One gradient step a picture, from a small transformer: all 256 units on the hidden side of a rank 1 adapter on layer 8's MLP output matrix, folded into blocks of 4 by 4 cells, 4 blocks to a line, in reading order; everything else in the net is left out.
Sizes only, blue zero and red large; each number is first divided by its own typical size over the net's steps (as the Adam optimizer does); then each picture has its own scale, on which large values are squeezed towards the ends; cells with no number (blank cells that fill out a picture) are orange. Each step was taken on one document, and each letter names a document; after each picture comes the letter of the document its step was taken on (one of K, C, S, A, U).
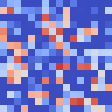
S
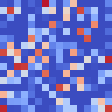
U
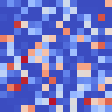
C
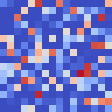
C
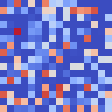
U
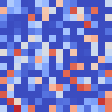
U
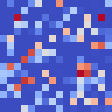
C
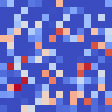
C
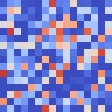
S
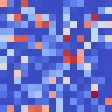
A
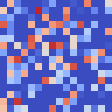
S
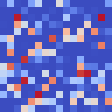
C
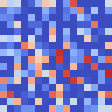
U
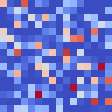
A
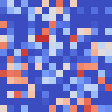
S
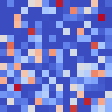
C
